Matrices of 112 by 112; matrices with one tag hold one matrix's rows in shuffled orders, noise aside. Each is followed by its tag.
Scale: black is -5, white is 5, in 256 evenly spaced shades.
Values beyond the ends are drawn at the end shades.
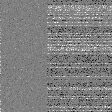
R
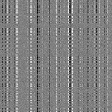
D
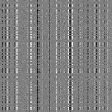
D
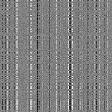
D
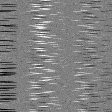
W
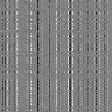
D
